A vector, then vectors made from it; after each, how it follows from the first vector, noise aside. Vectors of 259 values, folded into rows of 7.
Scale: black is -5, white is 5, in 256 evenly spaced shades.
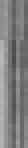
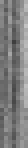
reversed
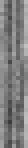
wrapped around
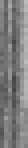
reversed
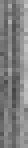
reversed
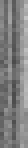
reversed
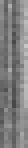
reversed
